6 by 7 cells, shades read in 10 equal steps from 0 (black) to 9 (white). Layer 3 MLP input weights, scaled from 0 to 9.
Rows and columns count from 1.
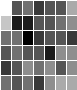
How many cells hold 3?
13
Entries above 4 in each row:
2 2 0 2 3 3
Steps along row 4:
up down same down up same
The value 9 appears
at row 1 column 1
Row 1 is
9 3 4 2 3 3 6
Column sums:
29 18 17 16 20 24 29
